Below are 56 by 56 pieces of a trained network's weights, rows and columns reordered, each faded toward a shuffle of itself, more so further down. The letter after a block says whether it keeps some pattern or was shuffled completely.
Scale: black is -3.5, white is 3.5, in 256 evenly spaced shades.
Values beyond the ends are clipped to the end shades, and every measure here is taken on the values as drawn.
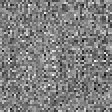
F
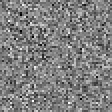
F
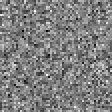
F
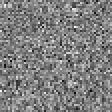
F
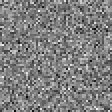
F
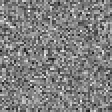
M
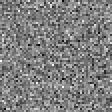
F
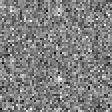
F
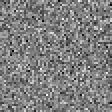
M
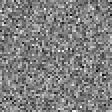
M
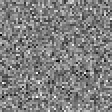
M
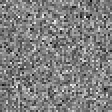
F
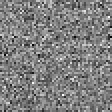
F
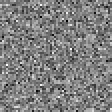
M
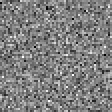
M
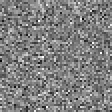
F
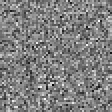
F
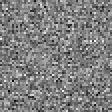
F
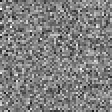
F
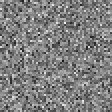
M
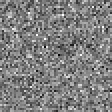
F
